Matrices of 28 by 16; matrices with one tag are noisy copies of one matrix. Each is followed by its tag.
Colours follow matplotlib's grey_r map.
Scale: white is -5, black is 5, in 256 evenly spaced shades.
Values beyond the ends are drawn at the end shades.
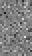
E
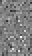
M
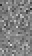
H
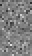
H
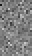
H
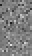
H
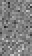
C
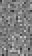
M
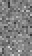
C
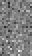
C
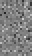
E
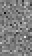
E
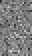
M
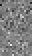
H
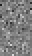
H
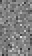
M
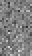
C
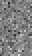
C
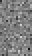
M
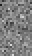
H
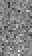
C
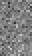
C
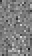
M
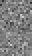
H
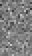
H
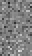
C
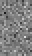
E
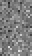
C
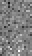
C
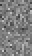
H
